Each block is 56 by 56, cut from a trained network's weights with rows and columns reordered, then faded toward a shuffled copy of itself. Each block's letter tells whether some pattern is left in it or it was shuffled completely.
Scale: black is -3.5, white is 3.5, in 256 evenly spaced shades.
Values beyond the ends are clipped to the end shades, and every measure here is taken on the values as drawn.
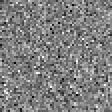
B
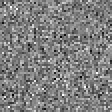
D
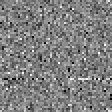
D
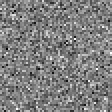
B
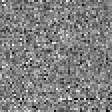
D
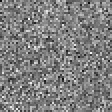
B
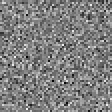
D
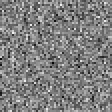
B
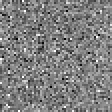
D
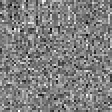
D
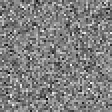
B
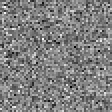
B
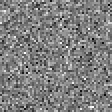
B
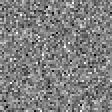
B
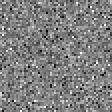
B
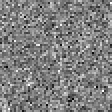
D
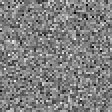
B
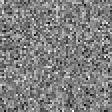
D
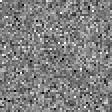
B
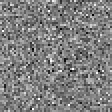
D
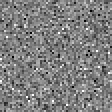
B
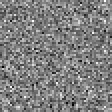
B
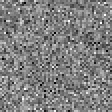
D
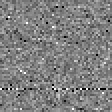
D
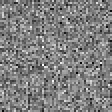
D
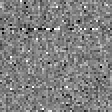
D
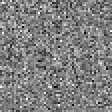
D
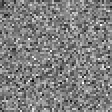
B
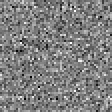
D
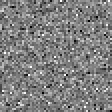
B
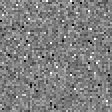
B
